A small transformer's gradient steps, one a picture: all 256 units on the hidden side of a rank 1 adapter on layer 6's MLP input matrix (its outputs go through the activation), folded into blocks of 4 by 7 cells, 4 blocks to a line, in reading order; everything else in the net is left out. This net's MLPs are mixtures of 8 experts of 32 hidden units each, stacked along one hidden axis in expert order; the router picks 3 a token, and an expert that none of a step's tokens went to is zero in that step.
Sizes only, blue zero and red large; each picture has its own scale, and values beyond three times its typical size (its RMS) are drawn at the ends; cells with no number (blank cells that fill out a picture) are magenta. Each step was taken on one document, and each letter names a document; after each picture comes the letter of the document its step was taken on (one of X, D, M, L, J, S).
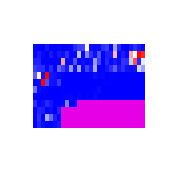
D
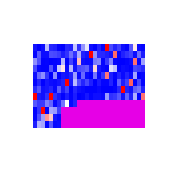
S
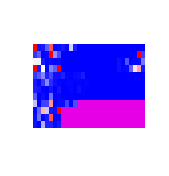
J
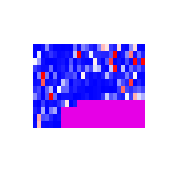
S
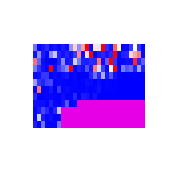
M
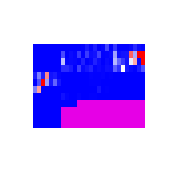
D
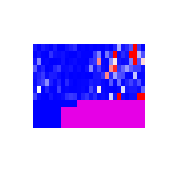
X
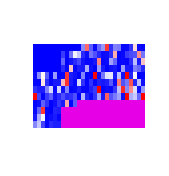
S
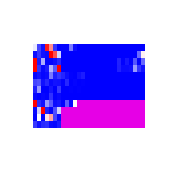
J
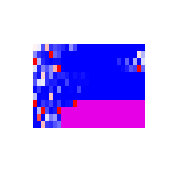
J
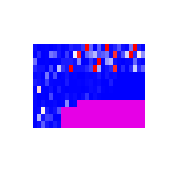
M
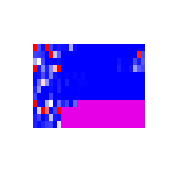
J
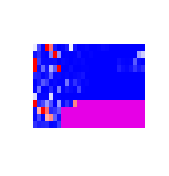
J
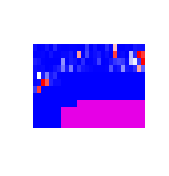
D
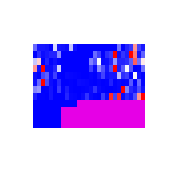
X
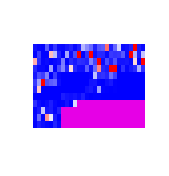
M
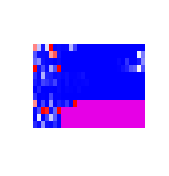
J
